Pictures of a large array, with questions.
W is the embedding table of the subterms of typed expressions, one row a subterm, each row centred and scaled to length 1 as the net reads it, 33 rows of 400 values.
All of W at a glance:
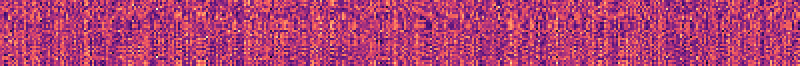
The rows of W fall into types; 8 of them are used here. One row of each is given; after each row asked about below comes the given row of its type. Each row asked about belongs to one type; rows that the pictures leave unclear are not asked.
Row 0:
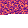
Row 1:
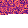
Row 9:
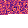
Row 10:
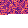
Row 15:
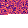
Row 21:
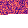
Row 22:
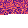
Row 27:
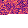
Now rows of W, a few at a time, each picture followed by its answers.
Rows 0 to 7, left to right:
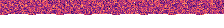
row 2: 0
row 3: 21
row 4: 1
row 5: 1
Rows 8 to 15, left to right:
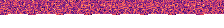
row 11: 9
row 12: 22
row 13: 22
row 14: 9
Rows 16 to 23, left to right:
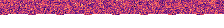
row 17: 21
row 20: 21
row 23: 1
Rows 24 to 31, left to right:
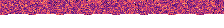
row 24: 0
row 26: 10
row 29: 1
